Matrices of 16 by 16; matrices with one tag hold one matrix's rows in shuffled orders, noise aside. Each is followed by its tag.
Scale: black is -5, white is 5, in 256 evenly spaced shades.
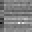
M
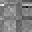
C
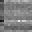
M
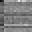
M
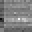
M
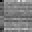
M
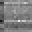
M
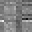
C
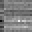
M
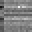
M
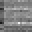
M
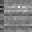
M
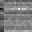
M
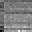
M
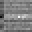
M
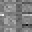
C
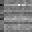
M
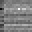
M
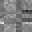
C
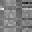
C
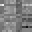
C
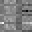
C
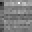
M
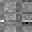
C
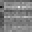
M
